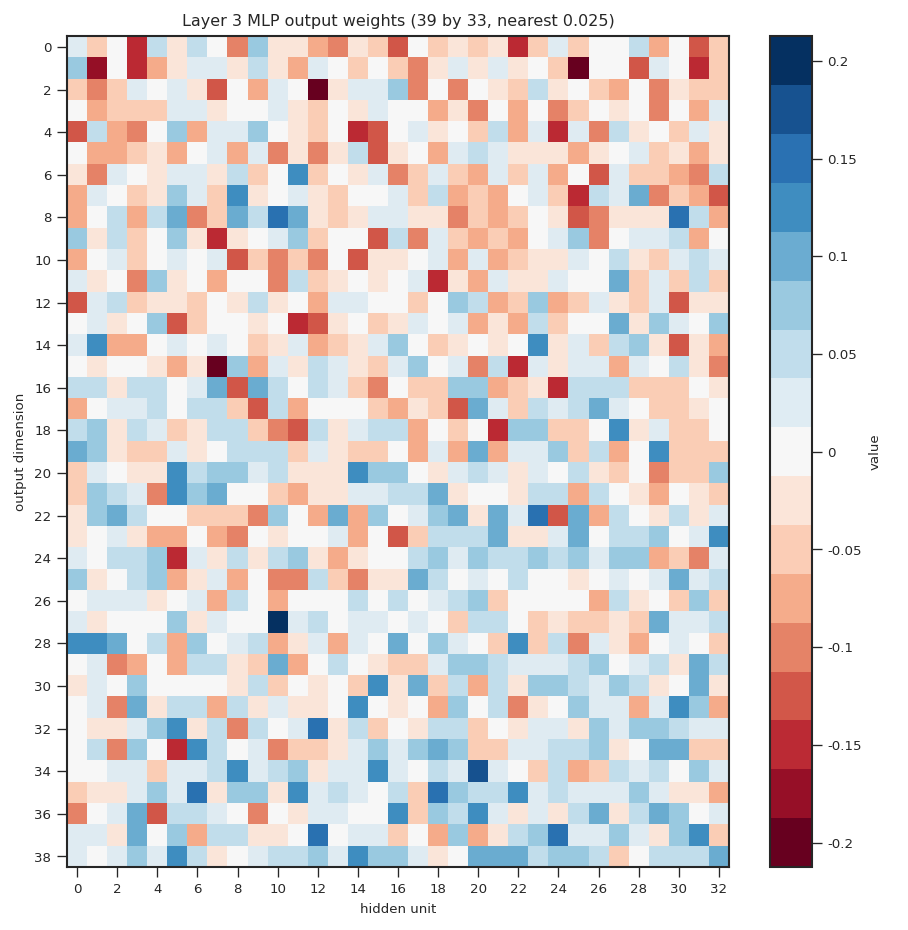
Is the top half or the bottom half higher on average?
bottom
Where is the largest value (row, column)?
27 10
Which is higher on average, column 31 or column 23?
column 23
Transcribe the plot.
Title: Layer 3 MLP output weights (39 by 33, nearest 0.025)
x-axis: hidden unit, ticks 0 2 4 6 8 10 12 14 16 18 20 22 24 26 28 30 32
y-axis: output dimension, ticks 0 2 4 6 8 10 12 14 16 18 20 22 24 26 28 30 32 34 36 38 (0 at the top)
Colour bar: value, ticks -0.2 -0.15 -0.1 -0.05 0 0.05 0.1 0.15 0.2
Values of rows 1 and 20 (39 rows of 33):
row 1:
0.075 -0.175 0 -0.15 -0.075 -0.025 0.025 0.025 -0.025 0.05 -0.025 -0.075 0.025 0 -0.05 0 -0.05 -0.1 -0.025 0.025 -0.025 0.025 -0.025 0 -0.05 -0.2 0 0 -0.125 0.025 0 -0.15 -0.05
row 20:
-0.05 0.025 0 -0.025 -0.025 0.125 0.05 0.075 0.075 0.025 0.05 -0.025 -0.025 -0.025 0.125 0.075 0.075 0 -0.025 0.025 0.05 0.025 -0.025 0.025 0 0.05 -0.025 -0.05 0 -0.1 -0.05 -0.05 0.075
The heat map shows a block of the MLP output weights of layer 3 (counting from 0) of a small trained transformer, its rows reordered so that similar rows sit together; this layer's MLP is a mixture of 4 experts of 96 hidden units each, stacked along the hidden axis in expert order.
